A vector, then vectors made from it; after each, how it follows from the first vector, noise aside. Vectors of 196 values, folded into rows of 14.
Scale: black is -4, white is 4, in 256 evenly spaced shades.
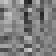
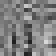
reversed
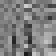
reversed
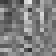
negated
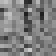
copied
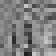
reversed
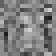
wrapped around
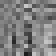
reversed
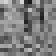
copied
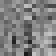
reversed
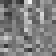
negated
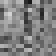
copied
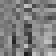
reversed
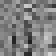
reversed
